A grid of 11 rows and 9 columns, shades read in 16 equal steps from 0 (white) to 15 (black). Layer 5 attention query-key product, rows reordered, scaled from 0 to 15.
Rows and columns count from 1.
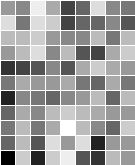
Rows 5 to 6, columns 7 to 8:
3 5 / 9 5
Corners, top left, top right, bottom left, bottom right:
6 8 15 6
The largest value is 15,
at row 11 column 1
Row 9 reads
8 4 8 5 0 4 7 9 3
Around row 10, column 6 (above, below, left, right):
4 10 6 13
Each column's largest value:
15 11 13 9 11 10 13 9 10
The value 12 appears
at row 5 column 1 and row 11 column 7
